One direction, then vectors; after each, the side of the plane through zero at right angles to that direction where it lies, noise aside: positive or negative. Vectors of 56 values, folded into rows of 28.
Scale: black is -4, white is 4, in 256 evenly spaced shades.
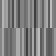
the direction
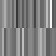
positive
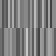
negative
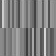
positive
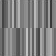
negative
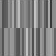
negative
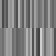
negative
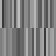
negative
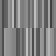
negative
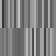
negative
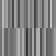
positive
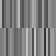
negative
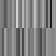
negative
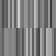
negative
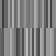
negative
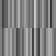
negative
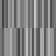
negative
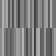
positive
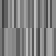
negative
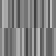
positive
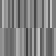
positive
